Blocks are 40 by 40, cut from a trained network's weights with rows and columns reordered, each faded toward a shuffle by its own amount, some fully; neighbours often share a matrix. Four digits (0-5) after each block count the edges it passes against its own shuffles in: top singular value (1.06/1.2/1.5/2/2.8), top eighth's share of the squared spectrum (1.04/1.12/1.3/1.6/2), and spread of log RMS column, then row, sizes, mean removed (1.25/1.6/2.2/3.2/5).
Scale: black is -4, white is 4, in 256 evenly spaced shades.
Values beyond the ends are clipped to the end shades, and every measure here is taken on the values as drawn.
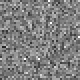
0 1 0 0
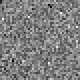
0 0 0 0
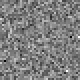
0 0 0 0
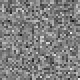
2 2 0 0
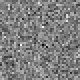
1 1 0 0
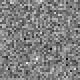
0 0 0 0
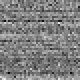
3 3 0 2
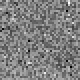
0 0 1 0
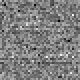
2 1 0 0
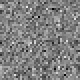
2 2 0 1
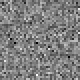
1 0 0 0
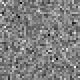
0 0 0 0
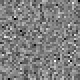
0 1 1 0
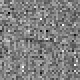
2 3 1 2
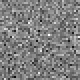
1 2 0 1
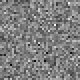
0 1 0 0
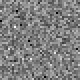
1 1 0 0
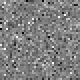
0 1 0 0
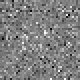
2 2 0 1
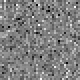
0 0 0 0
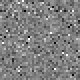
1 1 0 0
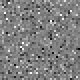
0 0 0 0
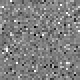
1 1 0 0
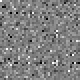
2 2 0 1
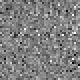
2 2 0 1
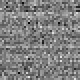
3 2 0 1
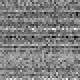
4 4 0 2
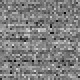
3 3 0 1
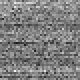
3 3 0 2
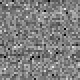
2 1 0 0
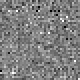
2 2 0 1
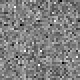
2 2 0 1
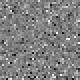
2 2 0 1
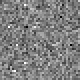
2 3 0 1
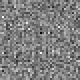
2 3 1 1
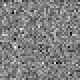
1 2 0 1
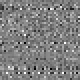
3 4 0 3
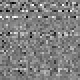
3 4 0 3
